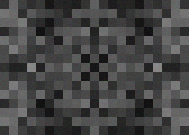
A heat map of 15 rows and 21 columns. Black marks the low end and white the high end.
No row or column stands out. The centre is the roughest part. No overall slope runs across the table. Its left and right halves mirror each other, and so do its top and bottom.
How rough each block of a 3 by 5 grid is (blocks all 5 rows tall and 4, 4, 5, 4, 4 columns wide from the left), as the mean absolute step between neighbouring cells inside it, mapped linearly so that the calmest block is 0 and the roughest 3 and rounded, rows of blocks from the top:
11111 / 10301 / 11111
